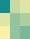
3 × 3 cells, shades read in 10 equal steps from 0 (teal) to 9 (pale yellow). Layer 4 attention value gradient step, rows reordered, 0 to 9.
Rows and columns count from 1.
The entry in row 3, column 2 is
5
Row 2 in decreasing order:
8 6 5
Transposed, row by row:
0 8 9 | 7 5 5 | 8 6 4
